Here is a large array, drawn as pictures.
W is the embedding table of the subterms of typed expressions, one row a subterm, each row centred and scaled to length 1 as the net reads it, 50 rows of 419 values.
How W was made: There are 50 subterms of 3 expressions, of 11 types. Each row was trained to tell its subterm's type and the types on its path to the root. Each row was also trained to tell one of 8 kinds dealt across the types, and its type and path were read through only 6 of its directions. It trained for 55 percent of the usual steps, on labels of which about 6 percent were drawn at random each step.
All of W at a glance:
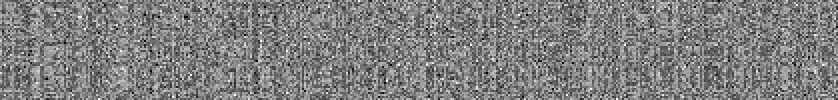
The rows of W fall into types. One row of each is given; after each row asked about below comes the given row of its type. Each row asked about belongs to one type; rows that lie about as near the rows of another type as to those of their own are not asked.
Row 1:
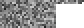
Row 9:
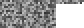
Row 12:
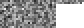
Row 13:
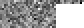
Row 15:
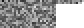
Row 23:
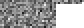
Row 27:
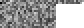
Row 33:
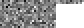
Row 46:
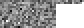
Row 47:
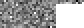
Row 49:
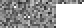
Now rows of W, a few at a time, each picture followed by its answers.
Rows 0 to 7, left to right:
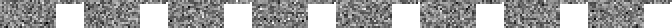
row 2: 15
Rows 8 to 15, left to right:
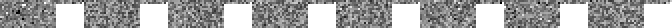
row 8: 1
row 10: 15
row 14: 23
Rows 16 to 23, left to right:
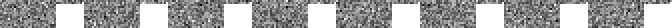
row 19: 27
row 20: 33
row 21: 1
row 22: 1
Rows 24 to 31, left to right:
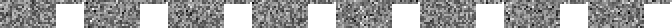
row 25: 33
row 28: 13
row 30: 46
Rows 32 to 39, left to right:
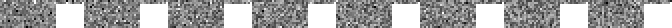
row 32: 49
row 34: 33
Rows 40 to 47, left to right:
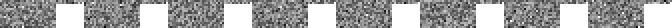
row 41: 27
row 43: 23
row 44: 9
